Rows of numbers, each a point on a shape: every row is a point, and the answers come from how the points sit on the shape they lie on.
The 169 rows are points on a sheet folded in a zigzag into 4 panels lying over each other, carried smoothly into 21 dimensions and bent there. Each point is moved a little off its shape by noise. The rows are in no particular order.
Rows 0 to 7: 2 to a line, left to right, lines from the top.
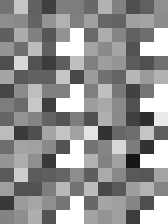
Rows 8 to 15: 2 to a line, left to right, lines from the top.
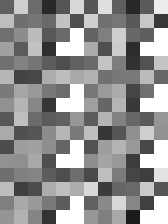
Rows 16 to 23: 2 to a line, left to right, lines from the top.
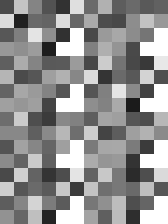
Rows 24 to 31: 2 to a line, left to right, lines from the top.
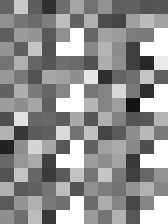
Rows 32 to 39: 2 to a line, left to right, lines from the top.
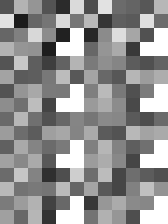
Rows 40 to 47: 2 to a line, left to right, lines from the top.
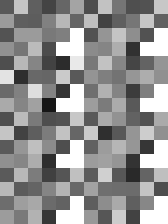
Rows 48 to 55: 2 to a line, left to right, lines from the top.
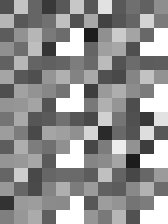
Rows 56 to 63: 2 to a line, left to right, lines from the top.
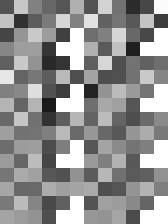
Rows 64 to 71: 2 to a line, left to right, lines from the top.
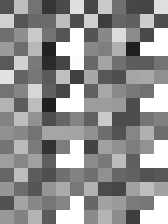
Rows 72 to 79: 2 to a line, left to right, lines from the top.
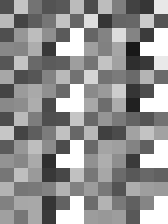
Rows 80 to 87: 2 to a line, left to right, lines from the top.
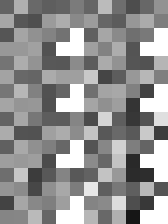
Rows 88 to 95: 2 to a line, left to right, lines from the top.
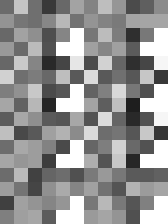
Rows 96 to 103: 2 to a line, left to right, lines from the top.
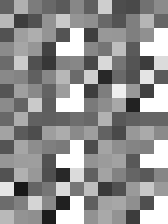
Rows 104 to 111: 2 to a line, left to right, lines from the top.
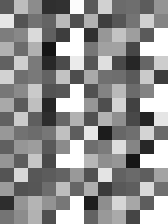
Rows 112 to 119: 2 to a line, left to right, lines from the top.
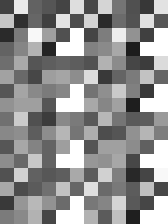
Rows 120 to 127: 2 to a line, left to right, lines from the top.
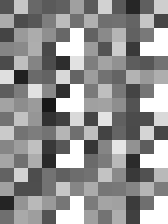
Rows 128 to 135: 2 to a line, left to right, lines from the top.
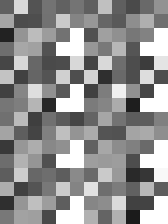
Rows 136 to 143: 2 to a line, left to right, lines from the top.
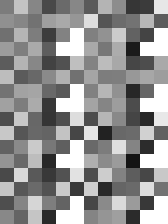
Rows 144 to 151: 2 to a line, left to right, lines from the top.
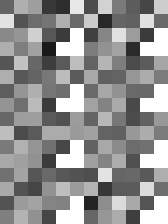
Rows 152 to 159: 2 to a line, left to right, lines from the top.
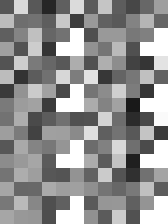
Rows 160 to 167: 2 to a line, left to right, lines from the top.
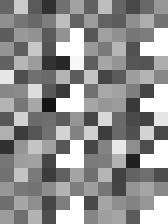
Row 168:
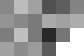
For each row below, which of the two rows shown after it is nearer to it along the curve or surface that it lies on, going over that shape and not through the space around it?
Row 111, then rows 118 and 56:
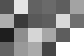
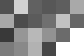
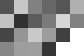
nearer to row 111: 56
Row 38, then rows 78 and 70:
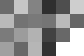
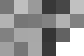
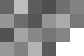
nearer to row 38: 78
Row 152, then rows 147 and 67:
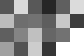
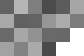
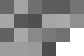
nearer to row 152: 147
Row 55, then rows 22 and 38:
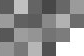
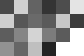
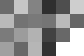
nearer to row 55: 22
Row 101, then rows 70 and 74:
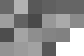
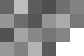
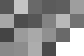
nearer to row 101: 74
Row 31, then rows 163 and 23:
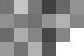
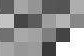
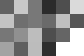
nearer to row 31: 23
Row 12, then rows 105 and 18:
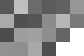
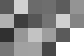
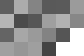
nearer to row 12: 18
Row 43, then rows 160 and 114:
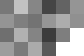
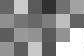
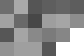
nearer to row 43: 160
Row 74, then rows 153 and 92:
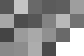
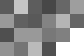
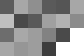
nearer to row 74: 92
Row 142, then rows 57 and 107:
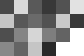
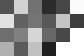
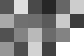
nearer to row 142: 57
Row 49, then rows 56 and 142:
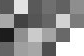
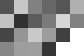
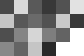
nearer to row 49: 56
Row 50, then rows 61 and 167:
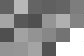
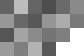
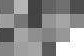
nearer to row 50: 167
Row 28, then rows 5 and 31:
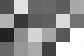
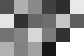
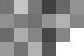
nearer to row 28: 5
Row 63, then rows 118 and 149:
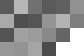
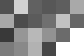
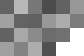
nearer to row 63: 118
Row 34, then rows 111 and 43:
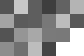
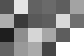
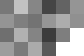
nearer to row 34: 43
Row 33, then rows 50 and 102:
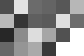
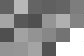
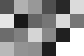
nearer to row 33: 102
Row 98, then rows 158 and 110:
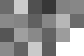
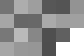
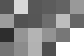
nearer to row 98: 158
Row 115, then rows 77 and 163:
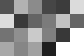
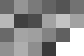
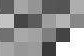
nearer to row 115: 163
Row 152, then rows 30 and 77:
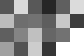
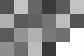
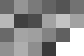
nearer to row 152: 30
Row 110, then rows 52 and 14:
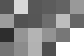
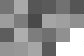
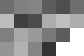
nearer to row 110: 52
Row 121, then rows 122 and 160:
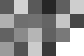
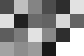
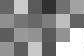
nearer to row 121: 160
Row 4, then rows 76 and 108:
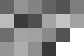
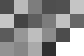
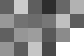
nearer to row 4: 76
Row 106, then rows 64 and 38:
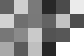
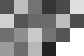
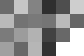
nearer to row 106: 38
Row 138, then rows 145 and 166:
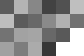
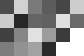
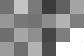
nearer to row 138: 166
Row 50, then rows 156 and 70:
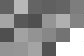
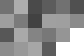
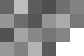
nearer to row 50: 156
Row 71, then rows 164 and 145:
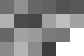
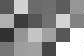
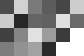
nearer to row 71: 164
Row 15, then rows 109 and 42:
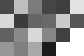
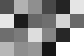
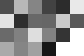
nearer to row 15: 42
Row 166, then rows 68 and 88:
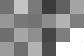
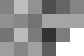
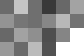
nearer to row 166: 88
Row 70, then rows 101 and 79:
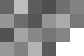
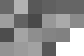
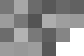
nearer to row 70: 79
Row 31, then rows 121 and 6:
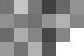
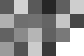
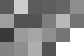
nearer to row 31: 121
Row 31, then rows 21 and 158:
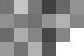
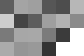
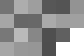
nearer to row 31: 158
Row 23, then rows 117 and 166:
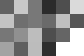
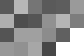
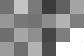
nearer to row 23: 166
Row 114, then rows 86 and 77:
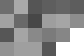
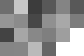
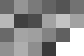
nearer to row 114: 86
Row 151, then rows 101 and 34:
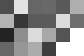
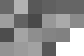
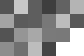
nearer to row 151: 101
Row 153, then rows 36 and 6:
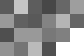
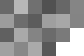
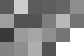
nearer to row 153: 36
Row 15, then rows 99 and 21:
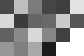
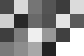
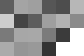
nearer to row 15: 99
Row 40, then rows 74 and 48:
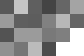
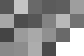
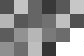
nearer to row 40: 48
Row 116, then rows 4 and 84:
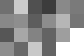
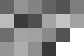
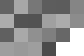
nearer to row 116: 84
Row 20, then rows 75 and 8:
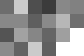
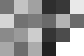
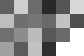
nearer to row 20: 8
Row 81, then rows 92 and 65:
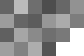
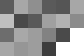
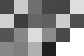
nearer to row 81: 92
